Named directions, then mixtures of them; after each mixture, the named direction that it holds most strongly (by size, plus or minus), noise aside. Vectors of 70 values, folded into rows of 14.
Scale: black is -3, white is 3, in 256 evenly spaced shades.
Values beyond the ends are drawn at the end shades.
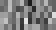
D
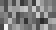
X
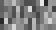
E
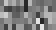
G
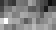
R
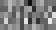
D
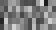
E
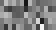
G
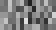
D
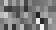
G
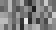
D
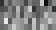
E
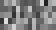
E
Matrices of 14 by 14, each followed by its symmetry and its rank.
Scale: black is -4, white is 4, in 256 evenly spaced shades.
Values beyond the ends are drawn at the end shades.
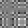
symmetric, rank one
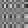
neither, rank one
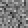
neither, full rank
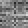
neither, rank three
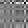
neither, rank one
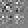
symmetric, rank three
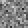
neither, full rank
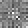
symmetric, rank three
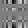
neither, rank one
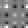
symmetric, rank one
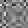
antisymmetric, rank two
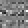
neither, rank three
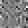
neither, rank three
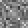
symmetric, rank three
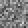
neither, full rank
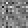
antisymmetric, rank two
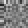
antisymmetric, rank two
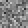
neither, full rank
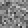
neither, full rank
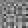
antisymmetric, rank two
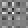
symmetric, rank one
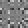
antisymmetric, rank two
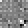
symmetric, rank three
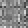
neither, rank three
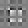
symmetric, rank one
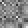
symmetric, rank three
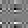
neither, rank one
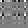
neither, rank one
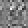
neither, rank three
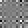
symmetric, rank one
